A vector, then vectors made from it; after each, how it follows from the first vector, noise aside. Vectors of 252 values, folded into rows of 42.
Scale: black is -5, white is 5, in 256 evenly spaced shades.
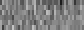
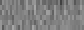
shrunk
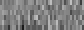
reversed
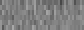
shrunk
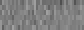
shrunk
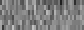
copied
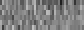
copied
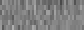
shrunk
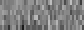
reversed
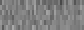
shrunk
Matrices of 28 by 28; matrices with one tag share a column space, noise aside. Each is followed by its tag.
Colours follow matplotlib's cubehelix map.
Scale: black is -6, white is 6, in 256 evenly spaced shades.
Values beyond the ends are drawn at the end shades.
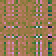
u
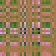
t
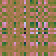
t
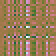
u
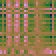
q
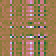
u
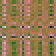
u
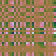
t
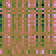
q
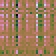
q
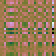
t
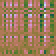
q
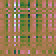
q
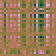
q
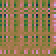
q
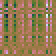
q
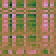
q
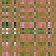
t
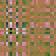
t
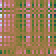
q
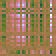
q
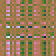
u
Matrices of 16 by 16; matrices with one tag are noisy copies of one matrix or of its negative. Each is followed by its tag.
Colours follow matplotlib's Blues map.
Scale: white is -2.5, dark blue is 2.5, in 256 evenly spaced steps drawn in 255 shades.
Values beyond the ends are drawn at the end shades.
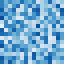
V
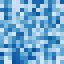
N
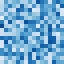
V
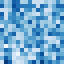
N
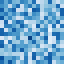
V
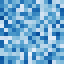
V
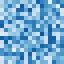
V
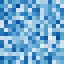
V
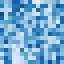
N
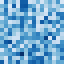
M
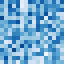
M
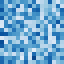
V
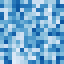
N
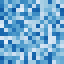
V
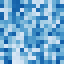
N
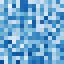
M
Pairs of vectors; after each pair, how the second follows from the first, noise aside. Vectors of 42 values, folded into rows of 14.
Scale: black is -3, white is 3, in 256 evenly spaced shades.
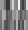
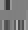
partly zeroed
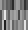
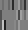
partly zeroed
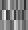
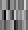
negated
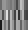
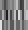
negated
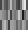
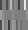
partly zeroed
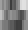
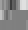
partly zeroed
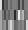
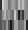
negated
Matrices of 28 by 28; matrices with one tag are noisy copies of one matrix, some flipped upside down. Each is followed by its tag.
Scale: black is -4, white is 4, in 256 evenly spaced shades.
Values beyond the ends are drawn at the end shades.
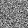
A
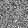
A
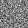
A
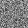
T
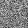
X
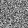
A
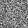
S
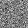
T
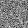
X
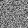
A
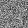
X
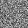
A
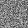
X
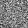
S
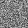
X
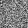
S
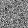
T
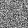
X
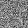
X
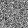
T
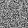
X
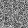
T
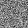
X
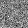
T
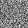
A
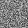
X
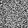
S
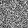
S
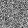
T
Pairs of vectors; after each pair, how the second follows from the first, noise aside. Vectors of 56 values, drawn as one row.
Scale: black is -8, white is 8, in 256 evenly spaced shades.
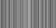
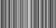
scaled up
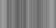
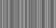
shuffled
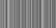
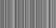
reversed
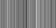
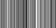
scaled up
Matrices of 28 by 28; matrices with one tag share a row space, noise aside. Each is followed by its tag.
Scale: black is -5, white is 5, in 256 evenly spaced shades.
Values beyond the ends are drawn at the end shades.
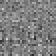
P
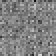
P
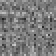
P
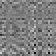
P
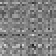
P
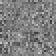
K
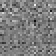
P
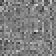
K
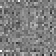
K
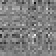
P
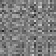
P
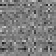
P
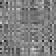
K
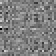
K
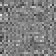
K
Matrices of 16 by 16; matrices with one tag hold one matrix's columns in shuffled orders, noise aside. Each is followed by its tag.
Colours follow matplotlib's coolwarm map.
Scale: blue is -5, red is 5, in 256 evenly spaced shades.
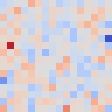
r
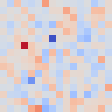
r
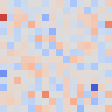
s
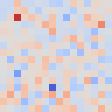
s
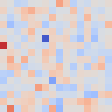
r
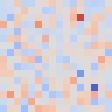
s
